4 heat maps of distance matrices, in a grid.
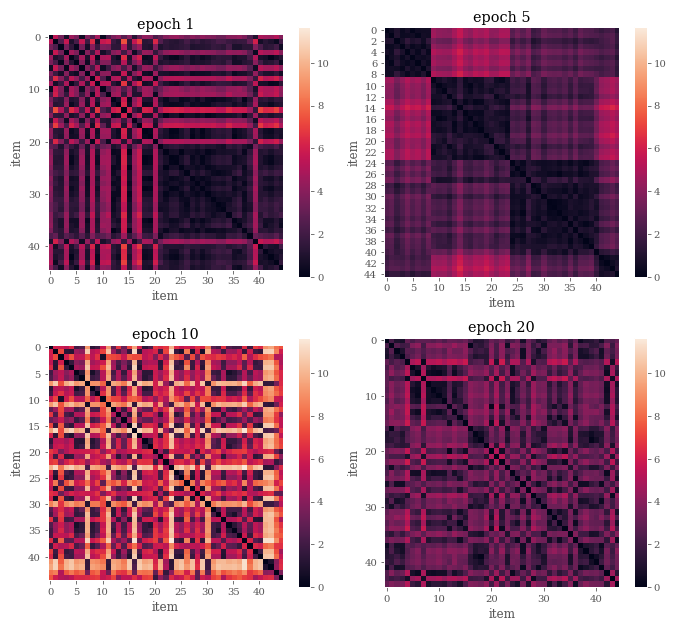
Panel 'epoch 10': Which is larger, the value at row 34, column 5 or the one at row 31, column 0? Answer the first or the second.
the second
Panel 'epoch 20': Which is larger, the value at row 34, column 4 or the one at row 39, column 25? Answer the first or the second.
the first
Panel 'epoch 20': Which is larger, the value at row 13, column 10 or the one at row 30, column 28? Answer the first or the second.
the second
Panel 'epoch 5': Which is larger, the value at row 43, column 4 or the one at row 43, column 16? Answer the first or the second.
the second
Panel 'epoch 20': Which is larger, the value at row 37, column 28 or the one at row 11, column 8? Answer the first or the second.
the first
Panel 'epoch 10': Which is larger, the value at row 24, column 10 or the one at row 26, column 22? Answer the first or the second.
the first
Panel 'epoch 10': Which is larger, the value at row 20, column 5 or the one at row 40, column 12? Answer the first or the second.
the first
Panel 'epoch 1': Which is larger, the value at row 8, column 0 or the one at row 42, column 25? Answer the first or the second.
the first
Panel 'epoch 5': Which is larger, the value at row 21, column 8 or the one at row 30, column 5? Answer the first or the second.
the first
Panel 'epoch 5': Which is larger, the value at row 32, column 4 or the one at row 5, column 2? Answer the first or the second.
the first
